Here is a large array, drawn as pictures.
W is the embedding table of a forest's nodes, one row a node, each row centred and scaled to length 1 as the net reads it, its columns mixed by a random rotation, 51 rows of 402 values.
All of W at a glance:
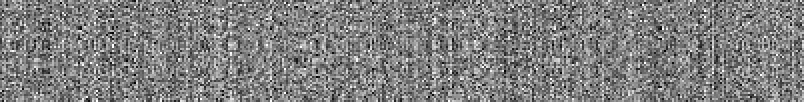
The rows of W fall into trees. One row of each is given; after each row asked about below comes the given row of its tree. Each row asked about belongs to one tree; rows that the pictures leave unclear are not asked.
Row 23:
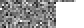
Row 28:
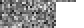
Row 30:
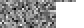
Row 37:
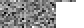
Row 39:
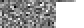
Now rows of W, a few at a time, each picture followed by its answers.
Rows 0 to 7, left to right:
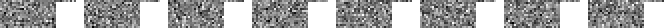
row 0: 37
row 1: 23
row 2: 28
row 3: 30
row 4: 37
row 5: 39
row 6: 23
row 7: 28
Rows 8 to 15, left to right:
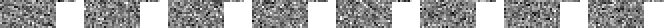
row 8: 39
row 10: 37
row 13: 28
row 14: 28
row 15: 23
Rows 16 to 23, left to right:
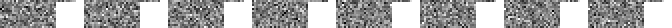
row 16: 39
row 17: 30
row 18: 37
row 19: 28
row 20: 23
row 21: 23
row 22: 23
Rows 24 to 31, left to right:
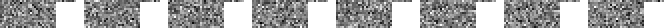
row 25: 37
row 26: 39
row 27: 23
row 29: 30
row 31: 37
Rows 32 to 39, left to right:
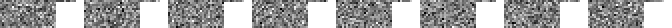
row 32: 39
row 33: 30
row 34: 23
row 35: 23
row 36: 23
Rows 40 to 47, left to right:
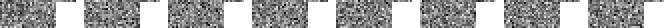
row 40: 28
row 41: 37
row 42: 23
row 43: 28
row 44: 37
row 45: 39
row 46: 23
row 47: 39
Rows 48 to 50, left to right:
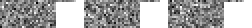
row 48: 30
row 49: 39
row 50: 39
